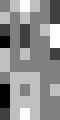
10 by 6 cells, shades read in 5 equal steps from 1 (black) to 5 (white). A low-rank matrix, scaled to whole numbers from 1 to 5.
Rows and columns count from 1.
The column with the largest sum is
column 3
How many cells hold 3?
27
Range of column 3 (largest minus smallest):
3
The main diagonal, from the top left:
3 3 2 3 3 3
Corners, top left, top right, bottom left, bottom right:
3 2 2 3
